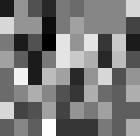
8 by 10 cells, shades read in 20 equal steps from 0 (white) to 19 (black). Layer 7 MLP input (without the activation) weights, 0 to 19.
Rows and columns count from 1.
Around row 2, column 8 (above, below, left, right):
9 15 9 9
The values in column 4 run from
0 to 19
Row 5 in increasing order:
1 3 5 7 8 8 11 13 16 17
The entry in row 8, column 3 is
12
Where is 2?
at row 3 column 5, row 3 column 7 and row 4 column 5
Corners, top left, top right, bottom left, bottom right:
17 3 12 6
